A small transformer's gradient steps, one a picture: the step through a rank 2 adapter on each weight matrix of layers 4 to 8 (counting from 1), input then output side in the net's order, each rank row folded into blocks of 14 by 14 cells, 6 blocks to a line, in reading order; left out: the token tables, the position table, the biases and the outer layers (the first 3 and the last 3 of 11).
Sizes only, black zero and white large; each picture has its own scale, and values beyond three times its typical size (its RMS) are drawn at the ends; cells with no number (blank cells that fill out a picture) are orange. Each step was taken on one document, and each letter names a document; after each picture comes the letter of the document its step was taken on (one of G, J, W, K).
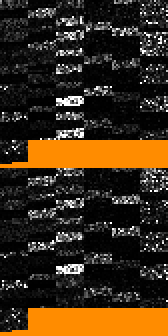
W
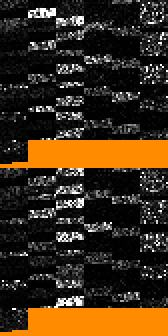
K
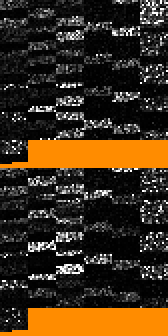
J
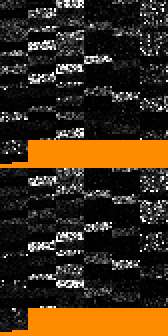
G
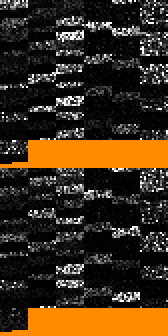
G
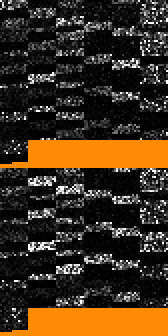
G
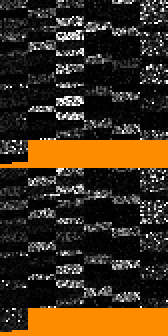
J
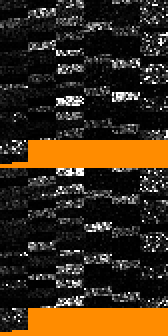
K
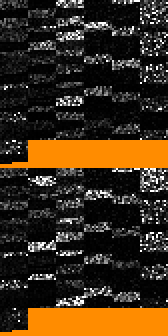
J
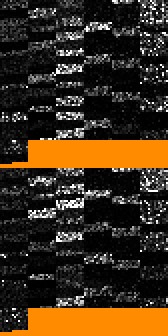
W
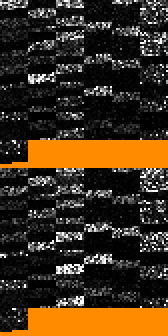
G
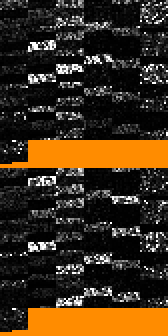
K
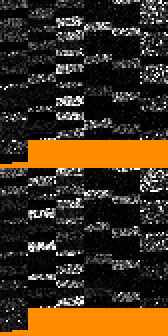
J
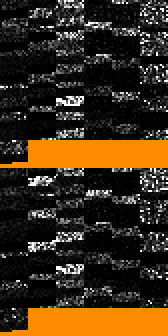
W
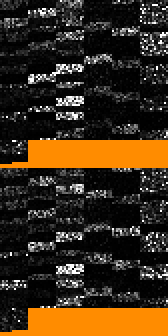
K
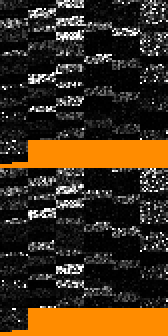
W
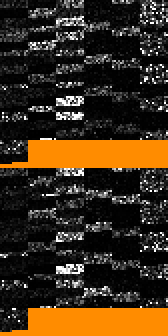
W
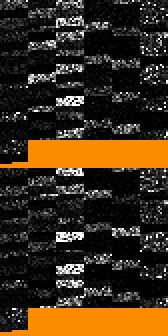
K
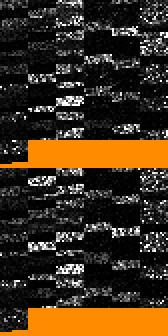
K
